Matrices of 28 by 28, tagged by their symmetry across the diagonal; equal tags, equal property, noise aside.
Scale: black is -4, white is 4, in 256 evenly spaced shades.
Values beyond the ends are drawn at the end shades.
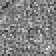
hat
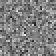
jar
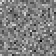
hat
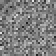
hat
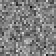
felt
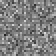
hat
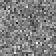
felt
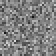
felt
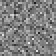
jar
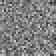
jar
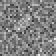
hat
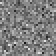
felt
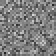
hat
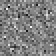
jar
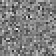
jar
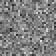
felt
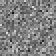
hat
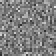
felt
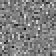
jar
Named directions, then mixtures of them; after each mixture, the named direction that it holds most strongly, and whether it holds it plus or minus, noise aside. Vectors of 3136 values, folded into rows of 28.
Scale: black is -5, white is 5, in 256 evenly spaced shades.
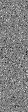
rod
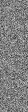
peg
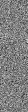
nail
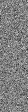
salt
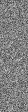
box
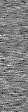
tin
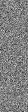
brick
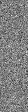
rod, minus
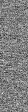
peg, plus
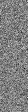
salt, plus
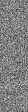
brick, plus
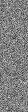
peg, plus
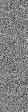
nail, plus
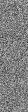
box, minus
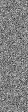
brick, minus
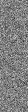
peg, minus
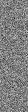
peg, minus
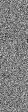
nail, minus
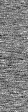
tin, minus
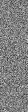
nail, plus
